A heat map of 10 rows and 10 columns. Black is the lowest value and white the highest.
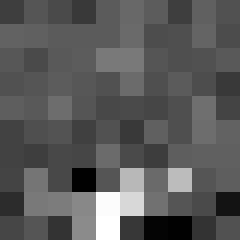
Ninth with the highest average: bottom middle. Roughest part: bottom middle. Seam: horizontal, 70% of the way down, the top part calmer. Mirror symmetry: none.
